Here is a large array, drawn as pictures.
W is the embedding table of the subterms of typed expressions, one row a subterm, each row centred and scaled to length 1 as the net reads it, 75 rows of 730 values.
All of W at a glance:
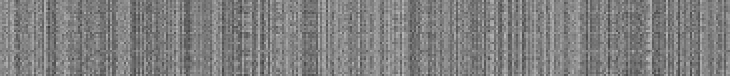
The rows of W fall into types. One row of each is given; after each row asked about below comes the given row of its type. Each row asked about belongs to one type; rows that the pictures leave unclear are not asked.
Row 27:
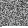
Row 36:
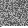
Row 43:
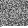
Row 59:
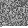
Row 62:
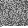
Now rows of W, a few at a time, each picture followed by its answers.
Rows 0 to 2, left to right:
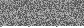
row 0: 59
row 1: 43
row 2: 36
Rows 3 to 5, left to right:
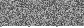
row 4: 59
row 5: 27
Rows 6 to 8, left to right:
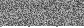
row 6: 43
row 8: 27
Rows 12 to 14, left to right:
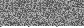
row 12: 36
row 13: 36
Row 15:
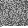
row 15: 62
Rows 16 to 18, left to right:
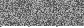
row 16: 36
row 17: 62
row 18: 27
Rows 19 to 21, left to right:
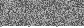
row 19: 62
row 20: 59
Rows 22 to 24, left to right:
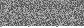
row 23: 43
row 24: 59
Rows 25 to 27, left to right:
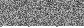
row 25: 59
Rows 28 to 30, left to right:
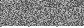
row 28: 62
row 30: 59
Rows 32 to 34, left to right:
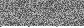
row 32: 36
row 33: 36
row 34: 43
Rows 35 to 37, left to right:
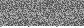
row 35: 43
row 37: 43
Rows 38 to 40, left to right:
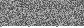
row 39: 43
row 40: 59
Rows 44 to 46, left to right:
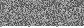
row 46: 59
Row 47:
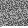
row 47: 43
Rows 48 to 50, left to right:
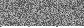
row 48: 36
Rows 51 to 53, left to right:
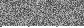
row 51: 36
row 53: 59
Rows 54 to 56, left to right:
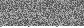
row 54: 43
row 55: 36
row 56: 59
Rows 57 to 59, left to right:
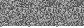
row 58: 59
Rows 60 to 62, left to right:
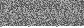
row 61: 43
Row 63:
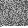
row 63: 62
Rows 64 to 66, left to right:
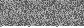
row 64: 62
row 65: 59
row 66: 59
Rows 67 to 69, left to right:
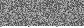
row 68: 36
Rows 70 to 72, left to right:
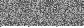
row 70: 36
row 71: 36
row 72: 43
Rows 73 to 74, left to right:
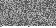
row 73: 62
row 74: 36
